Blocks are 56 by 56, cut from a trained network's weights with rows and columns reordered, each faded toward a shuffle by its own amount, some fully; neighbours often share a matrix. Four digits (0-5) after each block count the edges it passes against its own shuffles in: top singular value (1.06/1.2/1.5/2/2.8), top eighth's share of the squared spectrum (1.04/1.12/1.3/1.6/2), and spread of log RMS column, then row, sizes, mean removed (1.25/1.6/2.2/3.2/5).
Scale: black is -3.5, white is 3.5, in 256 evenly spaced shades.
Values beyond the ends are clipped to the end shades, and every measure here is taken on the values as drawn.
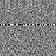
4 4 0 2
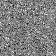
2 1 0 0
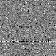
4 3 0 2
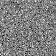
1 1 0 0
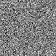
2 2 0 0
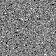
2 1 0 0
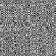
4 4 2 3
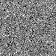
2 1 0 0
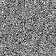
2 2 0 0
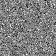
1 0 0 0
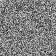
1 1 0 0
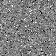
0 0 0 0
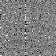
3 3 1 0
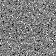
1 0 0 0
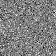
2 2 0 1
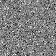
2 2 0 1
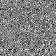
3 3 0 1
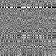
5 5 0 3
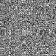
3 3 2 1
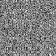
3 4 1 1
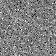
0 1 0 0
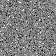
0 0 0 0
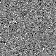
2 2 0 0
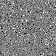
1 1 0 0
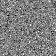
0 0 0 0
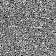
2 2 0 0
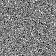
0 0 0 0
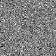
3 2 1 1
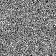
1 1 0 0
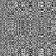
4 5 3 3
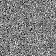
0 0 0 0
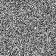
2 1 0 0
